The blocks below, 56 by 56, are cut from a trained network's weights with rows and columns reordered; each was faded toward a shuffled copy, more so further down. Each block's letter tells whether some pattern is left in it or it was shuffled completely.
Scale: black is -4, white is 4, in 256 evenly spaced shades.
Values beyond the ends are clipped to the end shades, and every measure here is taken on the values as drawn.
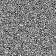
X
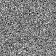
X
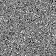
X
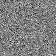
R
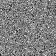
X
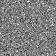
X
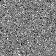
X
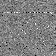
R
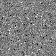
X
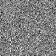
R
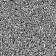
X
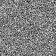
X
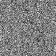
R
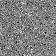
X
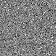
R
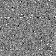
R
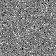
X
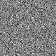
R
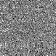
R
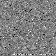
R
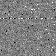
R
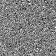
X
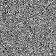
R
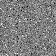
X
